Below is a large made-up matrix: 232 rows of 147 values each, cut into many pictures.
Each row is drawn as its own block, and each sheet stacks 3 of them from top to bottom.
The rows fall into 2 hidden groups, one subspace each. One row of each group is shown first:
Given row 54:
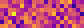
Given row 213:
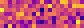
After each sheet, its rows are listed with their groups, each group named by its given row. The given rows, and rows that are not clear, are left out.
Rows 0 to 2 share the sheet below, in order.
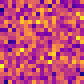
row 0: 213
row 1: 54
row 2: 213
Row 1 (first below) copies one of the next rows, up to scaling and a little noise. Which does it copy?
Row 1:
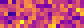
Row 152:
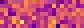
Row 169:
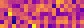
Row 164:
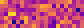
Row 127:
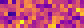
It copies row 127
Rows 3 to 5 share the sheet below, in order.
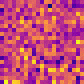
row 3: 213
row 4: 213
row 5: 213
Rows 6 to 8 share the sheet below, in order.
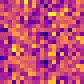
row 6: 213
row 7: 54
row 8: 54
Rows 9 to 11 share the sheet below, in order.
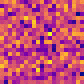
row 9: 213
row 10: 213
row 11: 213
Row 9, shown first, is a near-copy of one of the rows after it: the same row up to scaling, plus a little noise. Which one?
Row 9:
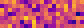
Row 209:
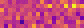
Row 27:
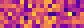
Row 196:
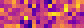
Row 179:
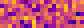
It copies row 179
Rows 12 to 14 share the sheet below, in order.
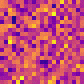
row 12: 54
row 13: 54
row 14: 54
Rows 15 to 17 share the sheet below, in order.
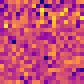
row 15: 213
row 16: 54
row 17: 213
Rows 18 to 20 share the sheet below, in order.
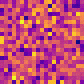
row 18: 213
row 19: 213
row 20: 54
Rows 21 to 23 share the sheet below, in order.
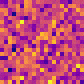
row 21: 54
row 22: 54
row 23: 54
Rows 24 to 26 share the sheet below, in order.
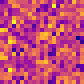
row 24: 54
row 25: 54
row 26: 54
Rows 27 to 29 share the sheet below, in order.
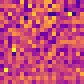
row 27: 213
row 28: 54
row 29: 213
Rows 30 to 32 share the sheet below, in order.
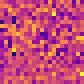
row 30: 54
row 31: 54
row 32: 213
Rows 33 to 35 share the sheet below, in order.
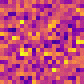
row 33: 54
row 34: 213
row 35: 213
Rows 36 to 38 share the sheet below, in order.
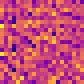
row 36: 54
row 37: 54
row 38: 54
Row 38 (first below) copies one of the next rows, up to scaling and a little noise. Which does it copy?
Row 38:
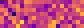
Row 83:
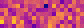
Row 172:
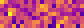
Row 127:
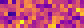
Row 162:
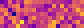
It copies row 162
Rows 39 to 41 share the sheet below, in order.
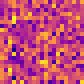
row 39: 54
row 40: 54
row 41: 54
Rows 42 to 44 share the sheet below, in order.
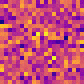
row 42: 54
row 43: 213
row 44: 213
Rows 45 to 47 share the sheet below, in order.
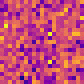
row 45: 213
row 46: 213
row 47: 213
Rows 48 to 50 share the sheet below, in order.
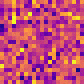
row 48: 54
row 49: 54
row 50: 213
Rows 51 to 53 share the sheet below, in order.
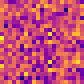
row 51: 213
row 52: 213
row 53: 213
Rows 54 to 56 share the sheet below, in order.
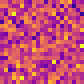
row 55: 213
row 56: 54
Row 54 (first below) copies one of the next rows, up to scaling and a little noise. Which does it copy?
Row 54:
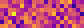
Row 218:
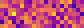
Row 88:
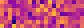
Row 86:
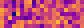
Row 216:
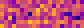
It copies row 218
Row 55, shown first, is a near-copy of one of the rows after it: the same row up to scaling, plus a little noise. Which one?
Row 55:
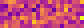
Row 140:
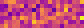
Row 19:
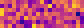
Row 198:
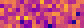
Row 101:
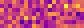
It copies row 140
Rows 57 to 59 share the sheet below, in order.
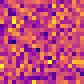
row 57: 54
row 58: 54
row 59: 213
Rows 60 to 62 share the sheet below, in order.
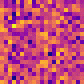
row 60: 54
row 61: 54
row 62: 54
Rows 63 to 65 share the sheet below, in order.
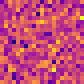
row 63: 213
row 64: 54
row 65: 54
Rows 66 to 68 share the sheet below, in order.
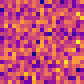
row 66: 213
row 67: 213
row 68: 213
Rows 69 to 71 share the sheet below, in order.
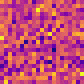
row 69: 54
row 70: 213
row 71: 213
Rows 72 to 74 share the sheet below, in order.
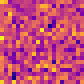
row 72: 54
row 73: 213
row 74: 54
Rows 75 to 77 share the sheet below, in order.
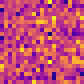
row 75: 213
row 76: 213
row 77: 213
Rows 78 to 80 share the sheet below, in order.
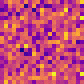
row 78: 213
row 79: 213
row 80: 213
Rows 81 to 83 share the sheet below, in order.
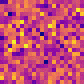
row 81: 54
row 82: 54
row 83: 54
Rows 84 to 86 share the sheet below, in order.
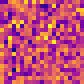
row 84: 54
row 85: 54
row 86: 54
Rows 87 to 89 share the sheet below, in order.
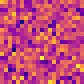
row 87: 54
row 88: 54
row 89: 54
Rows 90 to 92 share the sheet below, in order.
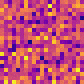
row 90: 213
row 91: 54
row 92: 213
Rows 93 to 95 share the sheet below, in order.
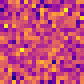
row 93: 213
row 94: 54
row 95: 54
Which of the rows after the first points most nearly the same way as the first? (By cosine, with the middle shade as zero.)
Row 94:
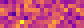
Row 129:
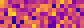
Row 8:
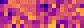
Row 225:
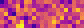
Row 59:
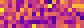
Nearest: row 225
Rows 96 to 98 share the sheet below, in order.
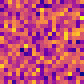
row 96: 213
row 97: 213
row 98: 213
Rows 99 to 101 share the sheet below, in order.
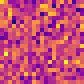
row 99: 54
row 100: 213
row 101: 213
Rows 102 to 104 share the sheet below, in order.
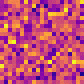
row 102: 213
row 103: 54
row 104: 213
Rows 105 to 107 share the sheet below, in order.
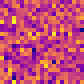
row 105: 54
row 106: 213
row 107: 54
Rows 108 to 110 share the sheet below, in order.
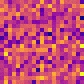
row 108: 213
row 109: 213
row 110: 213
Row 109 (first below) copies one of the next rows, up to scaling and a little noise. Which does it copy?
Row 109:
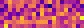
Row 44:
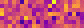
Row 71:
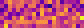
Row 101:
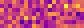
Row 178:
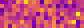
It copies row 71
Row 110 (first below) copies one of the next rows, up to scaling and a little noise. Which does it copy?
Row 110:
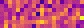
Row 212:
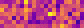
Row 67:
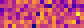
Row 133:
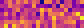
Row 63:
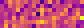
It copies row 63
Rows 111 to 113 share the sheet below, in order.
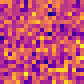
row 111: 213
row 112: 213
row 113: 213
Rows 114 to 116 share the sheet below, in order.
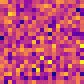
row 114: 54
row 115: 213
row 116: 213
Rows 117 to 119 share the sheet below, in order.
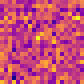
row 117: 54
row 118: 54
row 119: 54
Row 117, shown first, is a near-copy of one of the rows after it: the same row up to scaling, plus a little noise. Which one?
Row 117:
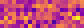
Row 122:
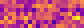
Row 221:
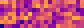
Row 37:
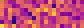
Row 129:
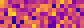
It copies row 122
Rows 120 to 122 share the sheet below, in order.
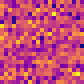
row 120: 54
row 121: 213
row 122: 54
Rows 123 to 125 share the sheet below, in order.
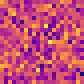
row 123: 54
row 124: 213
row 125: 213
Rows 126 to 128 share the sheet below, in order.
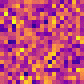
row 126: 54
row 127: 54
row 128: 213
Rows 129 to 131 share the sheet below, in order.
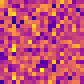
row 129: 54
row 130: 54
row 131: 54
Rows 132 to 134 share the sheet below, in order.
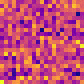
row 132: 213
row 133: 213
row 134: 54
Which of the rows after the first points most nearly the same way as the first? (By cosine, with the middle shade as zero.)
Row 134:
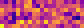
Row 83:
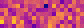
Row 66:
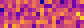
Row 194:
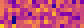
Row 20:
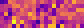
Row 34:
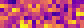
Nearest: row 194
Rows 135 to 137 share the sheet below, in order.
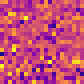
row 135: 54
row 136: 54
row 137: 213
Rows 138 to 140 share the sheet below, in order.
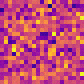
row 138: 213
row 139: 54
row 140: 213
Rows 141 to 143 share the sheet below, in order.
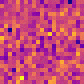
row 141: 213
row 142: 213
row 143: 54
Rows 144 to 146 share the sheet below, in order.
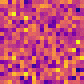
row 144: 54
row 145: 213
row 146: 213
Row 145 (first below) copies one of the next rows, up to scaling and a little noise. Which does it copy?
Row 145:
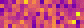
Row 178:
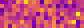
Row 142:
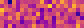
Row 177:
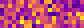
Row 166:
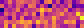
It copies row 178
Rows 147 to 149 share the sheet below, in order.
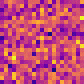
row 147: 213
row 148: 213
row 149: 54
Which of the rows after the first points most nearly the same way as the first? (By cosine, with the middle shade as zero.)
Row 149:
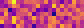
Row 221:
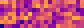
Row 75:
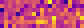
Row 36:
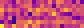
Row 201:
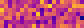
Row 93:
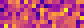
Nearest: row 221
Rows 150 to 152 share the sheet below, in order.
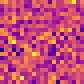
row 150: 54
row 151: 54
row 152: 54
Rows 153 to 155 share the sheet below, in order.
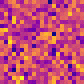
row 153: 54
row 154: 54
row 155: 54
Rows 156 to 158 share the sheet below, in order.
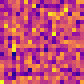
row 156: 213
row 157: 54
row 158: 54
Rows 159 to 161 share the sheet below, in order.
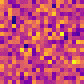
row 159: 54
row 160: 213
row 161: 213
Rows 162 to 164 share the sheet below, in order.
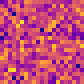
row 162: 54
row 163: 213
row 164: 54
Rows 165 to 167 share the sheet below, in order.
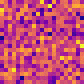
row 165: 213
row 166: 213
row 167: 54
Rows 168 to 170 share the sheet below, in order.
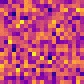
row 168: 54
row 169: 54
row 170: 213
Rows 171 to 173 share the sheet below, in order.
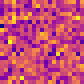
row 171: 54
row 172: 54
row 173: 54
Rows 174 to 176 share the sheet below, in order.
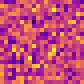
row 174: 213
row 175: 54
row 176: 54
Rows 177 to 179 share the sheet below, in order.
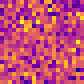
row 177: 213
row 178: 213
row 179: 213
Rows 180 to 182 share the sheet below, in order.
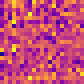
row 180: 54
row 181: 54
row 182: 213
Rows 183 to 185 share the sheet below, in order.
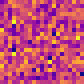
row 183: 54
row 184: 54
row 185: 213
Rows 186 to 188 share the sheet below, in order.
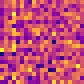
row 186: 54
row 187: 54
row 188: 54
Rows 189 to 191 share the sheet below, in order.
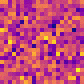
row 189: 54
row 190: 54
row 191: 213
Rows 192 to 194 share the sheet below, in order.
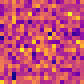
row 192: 54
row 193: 213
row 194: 54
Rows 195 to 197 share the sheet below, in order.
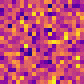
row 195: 213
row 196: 213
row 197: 54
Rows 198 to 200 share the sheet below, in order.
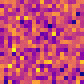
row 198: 213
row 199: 54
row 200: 213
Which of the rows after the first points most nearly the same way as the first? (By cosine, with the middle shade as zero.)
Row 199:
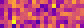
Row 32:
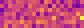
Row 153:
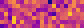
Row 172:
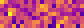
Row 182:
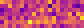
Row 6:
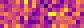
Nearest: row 153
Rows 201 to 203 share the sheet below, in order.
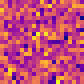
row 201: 213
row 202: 213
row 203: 54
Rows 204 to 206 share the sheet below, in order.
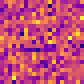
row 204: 213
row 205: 213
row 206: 54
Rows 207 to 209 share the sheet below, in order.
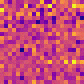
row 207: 213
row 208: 213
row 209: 213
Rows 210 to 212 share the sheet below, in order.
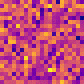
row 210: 213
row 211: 54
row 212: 213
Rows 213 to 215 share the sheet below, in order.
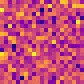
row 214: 54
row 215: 54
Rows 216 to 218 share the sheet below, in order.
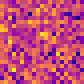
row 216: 54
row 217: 54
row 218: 54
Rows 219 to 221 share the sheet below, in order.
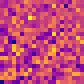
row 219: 54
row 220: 54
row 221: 54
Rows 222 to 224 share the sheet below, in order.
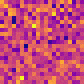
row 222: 54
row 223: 213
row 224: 54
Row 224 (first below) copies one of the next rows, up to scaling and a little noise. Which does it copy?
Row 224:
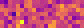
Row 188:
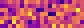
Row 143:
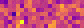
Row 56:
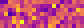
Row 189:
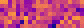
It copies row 143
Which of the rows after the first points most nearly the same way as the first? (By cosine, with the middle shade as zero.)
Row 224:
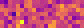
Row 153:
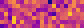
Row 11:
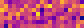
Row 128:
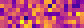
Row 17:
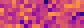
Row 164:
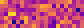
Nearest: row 153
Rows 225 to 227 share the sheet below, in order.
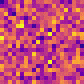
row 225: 54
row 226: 213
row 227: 213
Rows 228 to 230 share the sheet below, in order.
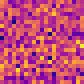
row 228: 54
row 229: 213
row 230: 213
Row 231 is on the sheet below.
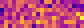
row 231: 213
